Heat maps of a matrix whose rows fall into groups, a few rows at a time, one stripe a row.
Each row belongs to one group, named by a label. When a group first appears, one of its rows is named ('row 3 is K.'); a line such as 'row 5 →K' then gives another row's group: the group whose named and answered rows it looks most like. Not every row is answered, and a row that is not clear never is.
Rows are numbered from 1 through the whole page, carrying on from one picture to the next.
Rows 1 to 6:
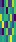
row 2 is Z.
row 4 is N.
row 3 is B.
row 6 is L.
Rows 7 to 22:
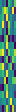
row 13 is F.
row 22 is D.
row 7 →Z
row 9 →F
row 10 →N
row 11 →Z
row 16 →N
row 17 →F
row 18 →Z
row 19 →D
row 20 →F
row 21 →L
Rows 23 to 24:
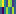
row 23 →N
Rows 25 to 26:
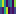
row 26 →D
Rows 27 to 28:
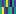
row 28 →N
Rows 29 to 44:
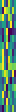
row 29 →N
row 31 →N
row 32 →L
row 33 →D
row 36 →N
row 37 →N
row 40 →D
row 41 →Z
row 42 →N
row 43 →F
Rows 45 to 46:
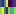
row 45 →D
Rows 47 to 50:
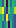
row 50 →B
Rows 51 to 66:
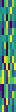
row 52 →L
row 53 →Z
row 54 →D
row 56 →L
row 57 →Z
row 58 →Z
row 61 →N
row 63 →D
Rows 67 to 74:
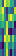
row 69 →L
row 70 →F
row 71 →D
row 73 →D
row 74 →D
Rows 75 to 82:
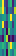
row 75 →N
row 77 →L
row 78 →N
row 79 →Z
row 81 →L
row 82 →Z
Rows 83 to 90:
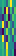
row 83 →L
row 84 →F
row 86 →N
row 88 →N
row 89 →F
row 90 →F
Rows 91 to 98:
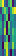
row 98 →D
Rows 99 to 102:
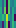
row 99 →Z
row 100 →Z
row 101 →F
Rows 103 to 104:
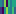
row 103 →Z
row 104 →D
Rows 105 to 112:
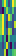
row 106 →D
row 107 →N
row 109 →N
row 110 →Z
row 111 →D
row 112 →Z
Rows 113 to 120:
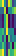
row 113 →N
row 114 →Z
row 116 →D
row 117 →F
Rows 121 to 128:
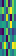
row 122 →L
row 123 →D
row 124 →L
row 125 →D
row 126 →Z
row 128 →Z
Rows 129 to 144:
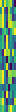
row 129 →B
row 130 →N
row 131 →N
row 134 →F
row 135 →F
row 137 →Z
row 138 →D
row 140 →N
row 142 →F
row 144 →L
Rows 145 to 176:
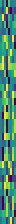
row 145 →Z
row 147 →N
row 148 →Z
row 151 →F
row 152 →L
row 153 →N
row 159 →F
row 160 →Z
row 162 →Z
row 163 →Z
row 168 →N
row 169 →L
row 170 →D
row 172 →Z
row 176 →L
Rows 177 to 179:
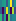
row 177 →L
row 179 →Z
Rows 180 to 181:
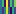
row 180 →F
